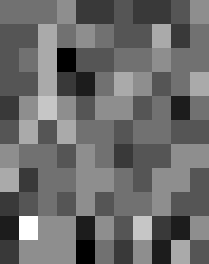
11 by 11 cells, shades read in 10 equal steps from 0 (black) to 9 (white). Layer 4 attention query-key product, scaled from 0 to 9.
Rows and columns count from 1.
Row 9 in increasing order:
2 3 3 3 3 3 4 4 4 5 5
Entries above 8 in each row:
0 0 0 0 0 0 0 0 0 1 0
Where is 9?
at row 10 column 2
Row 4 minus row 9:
1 0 2 -1 -4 1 2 1 -2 1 3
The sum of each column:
34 48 54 42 34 43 39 43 40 37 45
